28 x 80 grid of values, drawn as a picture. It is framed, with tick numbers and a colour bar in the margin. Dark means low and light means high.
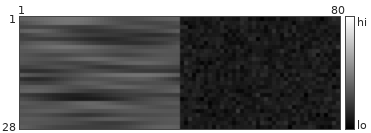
The table splits into one row of 2 panels. Panel 1,1: low, streaked across. Panel 1,2: very low, fine-grained, faint in contrast.
